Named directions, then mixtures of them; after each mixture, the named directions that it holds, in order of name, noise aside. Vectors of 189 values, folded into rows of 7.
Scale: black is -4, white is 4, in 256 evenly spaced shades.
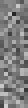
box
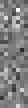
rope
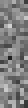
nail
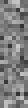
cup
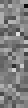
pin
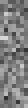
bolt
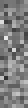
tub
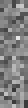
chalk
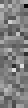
pin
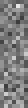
box, chalk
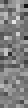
cup, pin, rope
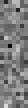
cup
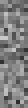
bolt, nail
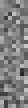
box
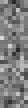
bolt, cup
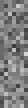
box, chalk, tub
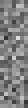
chalk, tub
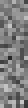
nail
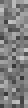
bolt, chalk, pin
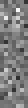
rope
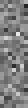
bolt, pin
